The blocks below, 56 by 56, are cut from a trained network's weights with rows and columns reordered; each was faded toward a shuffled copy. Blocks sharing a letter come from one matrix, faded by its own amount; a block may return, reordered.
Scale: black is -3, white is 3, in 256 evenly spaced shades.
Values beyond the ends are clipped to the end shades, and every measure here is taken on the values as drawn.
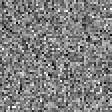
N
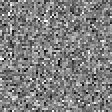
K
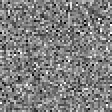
N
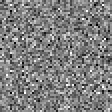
K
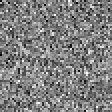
N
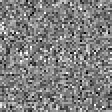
K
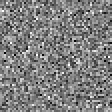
N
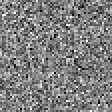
N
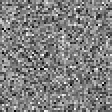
N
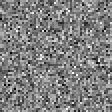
N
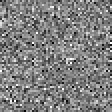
K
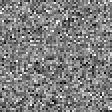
N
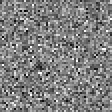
K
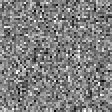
K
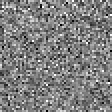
N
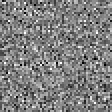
K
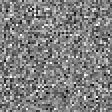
K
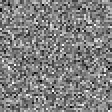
N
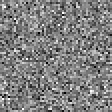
N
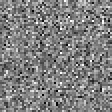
K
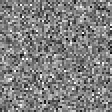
N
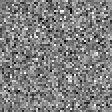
N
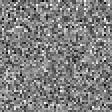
K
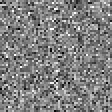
K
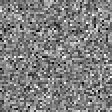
N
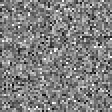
N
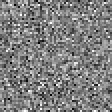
K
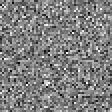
N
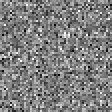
K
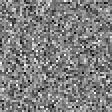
N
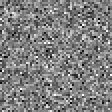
K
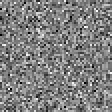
K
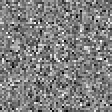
K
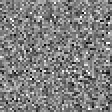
K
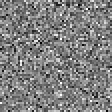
N
